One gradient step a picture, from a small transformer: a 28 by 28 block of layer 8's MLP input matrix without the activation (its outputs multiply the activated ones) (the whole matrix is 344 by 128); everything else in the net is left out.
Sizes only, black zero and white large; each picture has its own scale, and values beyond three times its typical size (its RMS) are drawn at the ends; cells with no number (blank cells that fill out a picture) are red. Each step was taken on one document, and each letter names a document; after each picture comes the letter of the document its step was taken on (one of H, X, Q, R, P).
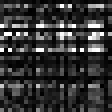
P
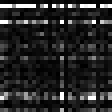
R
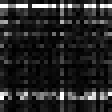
R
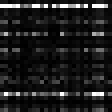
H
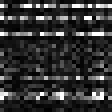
H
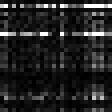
H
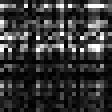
P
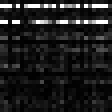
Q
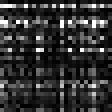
P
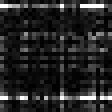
R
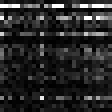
H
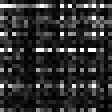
P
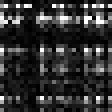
H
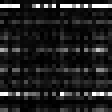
H
